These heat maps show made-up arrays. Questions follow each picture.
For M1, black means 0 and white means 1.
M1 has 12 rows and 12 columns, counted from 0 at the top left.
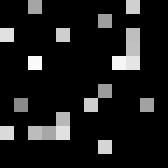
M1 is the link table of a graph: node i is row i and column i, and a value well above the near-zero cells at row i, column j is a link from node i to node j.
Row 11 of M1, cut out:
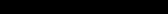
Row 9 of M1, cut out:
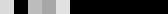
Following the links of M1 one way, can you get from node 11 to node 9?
no
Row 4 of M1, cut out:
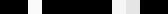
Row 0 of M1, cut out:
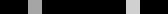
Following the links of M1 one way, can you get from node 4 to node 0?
yes
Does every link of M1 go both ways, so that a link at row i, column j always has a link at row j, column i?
yes
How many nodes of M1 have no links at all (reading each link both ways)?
2
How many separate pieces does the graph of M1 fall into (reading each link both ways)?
4
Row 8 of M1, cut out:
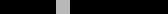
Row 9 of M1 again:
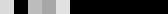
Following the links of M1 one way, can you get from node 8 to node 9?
yes
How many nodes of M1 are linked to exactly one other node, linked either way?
5
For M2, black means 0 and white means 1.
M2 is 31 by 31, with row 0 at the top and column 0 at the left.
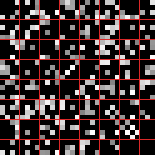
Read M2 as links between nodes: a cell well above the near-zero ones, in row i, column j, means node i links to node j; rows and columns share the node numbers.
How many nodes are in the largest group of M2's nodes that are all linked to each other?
5
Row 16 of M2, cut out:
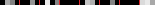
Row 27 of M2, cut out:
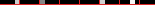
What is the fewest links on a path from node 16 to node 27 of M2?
3
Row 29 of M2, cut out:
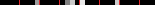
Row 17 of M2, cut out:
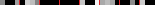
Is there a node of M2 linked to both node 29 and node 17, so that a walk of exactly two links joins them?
yes
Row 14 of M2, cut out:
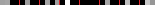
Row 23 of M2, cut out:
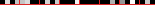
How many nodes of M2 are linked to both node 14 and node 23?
5
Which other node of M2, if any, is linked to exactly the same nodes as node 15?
node 24
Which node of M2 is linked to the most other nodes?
node 3
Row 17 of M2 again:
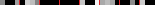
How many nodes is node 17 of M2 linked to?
12
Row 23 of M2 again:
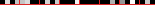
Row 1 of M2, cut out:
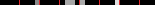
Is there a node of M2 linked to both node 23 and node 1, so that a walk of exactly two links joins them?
no
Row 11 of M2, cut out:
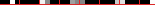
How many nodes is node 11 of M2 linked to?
9
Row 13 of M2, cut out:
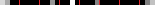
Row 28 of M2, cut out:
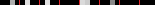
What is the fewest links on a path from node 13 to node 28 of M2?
3
